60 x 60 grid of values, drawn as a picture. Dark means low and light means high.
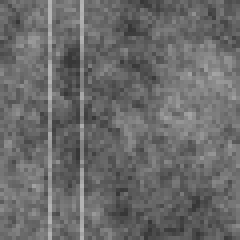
Columns 13 and 21 differ from the columns beside them. There is no overall slope. On average the colour sits 40% of the way up the scale.
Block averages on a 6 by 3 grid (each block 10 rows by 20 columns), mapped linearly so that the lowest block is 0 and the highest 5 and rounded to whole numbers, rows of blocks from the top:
311
214
215
124
312
310
